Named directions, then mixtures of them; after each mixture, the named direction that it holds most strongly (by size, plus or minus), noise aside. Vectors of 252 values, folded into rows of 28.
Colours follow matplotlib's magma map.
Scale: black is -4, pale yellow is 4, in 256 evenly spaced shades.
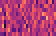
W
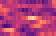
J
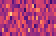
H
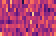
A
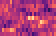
J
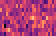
W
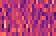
W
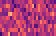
H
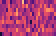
A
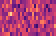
H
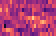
J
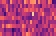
A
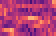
J
